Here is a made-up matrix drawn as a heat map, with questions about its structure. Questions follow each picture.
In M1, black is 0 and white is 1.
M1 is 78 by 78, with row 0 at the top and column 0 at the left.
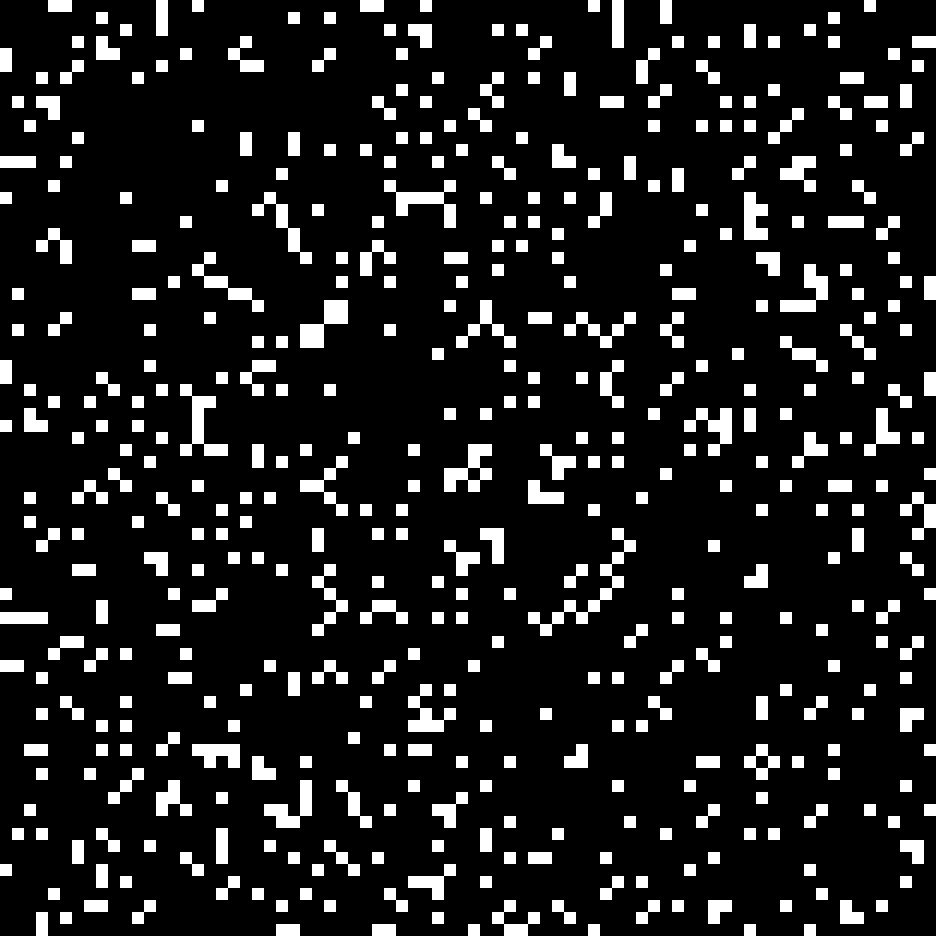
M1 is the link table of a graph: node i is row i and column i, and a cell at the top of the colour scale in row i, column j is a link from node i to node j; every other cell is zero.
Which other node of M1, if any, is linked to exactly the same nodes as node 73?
node 60
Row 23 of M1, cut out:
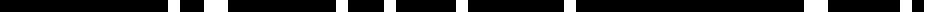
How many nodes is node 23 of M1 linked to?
11
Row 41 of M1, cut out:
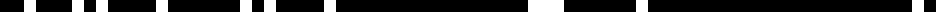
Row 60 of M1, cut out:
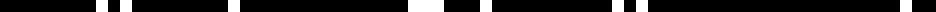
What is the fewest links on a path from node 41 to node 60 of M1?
2
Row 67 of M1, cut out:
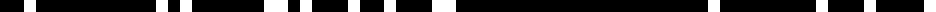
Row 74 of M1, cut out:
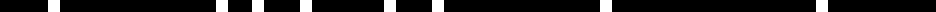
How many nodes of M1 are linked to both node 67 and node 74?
4
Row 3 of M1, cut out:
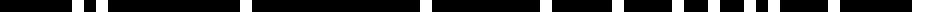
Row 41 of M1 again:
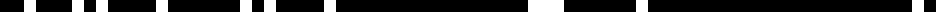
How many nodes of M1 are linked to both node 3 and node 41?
5
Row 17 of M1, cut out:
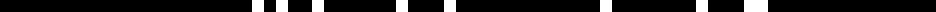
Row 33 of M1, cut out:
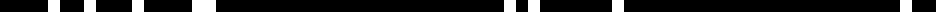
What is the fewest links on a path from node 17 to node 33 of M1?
1
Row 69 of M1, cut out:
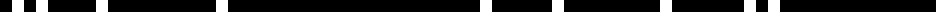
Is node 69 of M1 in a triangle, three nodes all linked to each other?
yes
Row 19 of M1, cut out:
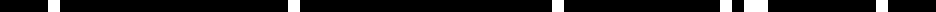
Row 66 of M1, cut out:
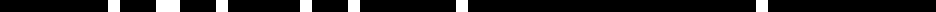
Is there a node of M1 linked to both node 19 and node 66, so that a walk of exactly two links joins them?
yes
